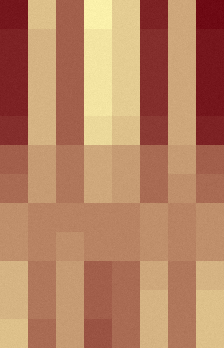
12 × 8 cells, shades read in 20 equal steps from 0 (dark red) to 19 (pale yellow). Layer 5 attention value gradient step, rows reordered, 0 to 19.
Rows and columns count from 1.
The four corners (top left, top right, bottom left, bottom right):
1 0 15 15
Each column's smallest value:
1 8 7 6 8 2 9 0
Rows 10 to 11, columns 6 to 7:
13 9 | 14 9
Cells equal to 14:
9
